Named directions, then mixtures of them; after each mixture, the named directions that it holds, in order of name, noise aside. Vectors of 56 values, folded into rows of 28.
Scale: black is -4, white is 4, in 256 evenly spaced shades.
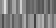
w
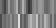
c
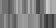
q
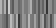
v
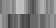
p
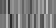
v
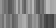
q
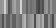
q, w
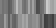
q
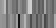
c, v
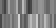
c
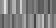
w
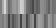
p, w
